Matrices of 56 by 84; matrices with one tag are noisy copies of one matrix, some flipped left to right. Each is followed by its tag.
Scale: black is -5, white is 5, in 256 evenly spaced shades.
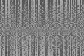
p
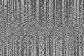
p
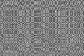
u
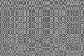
u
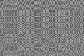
u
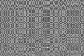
u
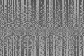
p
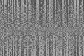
p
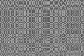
u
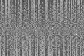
p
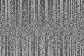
p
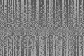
p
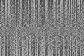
p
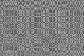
u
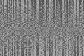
p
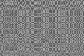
u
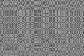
u
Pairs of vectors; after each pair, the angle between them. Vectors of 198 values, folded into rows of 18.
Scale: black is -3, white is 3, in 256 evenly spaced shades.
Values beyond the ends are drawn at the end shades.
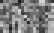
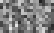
nearly opposite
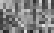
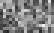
nearly parallel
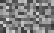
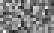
partly opposed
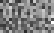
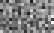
nearly parallel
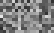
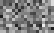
partly opposed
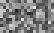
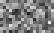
nearly parallel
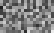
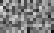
nearly opposite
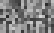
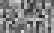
nearly opposite
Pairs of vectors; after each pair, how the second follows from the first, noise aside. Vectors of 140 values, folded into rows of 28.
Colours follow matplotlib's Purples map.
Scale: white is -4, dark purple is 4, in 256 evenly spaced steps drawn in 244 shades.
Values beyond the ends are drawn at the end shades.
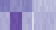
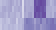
reversed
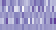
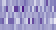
negated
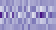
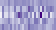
sign-scrambled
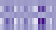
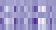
negated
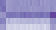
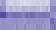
reversed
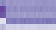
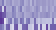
sign-scrambled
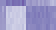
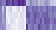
scaled up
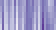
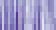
negated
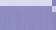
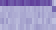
negated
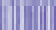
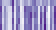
scaled up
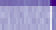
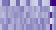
sign-scrambled
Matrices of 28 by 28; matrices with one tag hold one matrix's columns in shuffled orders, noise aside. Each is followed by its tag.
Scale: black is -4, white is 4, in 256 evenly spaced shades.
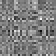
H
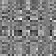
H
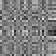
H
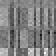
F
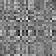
H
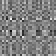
H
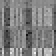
F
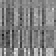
F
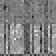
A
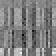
F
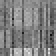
F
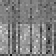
A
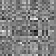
H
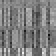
F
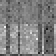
A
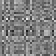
H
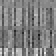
F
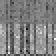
A
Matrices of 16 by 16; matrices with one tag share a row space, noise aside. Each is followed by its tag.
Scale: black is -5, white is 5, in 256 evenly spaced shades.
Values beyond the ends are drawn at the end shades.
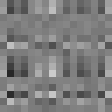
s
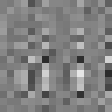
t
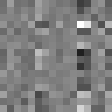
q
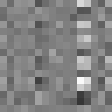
q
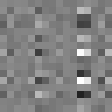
q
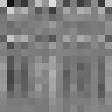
s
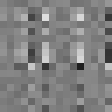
t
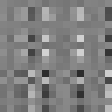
t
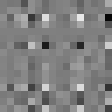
t
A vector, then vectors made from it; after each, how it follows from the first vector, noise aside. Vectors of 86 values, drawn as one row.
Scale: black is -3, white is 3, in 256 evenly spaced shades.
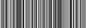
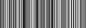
sign-scrambled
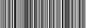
reversed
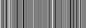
partly zeroed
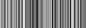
sign-scrambled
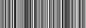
reversed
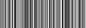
reversed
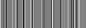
partly zeroed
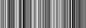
sign-scrambled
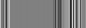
partly zeroed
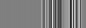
partly zeroed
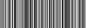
reversed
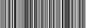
reversed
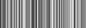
sign-scrambled
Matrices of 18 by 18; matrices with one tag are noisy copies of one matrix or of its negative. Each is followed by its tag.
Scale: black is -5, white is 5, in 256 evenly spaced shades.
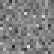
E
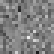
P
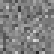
P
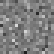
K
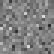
E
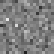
K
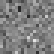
P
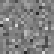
K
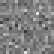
K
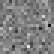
E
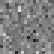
P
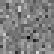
P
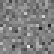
E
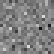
E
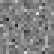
K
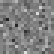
K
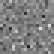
E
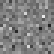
E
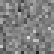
P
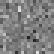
P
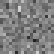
P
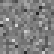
K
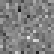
P
